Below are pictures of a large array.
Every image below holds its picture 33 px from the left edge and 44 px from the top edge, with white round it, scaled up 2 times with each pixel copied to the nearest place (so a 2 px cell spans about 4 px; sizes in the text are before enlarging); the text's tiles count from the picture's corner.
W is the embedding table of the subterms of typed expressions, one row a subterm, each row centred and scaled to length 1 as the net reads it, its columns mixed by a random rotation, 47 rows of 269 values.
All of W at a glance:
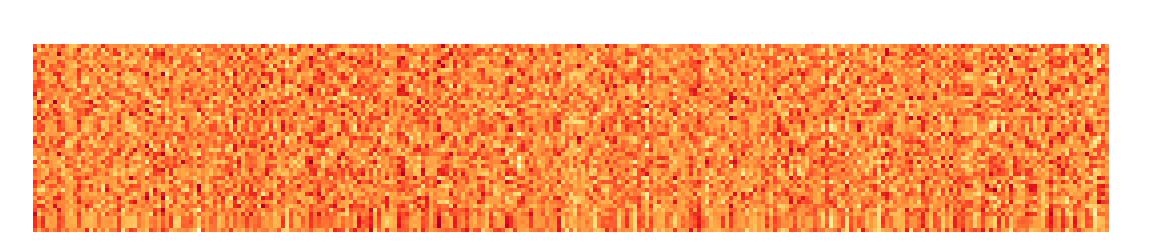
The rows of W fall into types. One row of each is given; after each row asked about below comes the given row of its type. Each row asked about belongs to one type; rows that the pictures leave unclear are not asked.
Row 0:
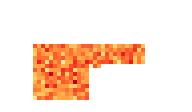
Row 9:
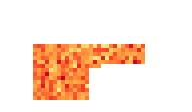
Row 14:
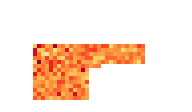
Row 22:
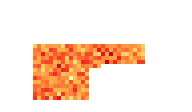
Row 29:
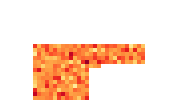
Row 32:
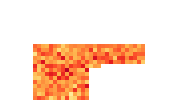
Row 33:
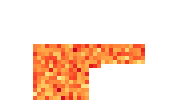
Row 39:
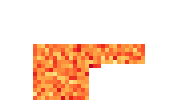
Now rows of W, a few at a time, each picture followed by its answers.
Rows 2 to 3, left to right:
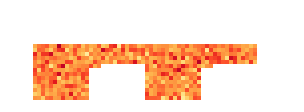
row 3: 32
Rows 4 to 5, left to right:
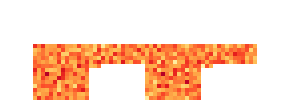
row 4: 9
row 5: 0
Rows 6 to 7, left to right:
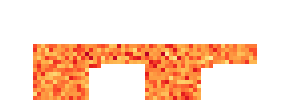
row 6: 39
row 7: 14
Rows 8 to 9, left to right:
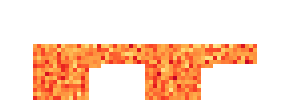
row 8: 9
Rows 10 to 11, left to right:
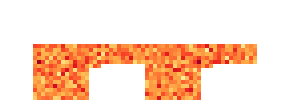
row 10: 0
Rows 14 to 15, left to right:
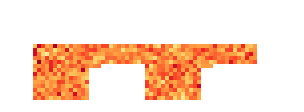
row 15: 32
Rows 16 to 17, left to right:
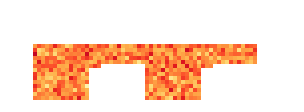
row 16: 14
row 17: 33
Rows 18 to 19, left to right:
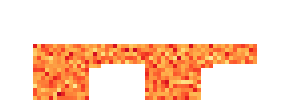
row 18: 29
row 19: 9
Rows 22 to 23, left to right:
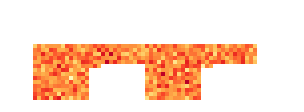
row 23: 0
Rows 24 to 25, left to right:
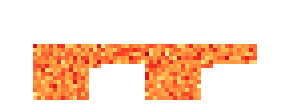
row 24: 0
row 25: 14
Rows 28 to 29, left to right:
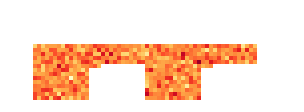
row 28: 22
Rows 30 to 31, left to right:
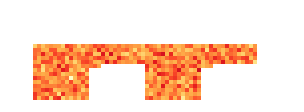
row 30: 22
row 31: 32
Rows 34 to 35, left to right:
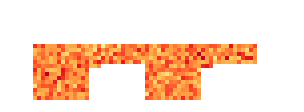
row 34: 9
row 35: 39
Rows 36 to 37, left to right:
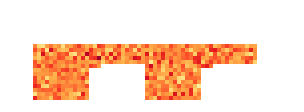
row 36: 39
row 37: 22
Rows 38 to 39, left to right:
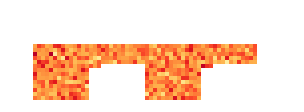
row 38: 14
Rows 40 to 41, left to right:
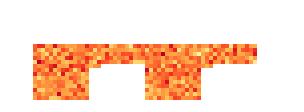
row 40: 14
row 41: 33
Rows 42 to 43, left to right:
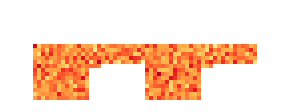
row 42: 39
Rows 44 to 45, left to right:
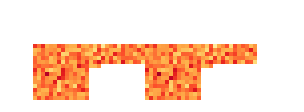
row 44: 9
